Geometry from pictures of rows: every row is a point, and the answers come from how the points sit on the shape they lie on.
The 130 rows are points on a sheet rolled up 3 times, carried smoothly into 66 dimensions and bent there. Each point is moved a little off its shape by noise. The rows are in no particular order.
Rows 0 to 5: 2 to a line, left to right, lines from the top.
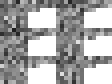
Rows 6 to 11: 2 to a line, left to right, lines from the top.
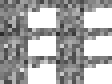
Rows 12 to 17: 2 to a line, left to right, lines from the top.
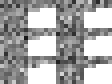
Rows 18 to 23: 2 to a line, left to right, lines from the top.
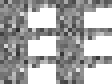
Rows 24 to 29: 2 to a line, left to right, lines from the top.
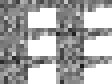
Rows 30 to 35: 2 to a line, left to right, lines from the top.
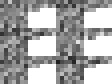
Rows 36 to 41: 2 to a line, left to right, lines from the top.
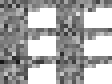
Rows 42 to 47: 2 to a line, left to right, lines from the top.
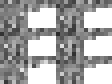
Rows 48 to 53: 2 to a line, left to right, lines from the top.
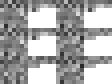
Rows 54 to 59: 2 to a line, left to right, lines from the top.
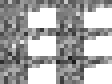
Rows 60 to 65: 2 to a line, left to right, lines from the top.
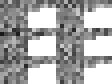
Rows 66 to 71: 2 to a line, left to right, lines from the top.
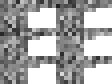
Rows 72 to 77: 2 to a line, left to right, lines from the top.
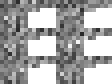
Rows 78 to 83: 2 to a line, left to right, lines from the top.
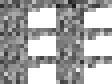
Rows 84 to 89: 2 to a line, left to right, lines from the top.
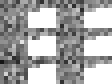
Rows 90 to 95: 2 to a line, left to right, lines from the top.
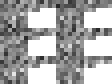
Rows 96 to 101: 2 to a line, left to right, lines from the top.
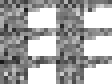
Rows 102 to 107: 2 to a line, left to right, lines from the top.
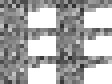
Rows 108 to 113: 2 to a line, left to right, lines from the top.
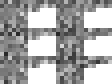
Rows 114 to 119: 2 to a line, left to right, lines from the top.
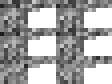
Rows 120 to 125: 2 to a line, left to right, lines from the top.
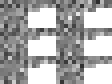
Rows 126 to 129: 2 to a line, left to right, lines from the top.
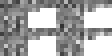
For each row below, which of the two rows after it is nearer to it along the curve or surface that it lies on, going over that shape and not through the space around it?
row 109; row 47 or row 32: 47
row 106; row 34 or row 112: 112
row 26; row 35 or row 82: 82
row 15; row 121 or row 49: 49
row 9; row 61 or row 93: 61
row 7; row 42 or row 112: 112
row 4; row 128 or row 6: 6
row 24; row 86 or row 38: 86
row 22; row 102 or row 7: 102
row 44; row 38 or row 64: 64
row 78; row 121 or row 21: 21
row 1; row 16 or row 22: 16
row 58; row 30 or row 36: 36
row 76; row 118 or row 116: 116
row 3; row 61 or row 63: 61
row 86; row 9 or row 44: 44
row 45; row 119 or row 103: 119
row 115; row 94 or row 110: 110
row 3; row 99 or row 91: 91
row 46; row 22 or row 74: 22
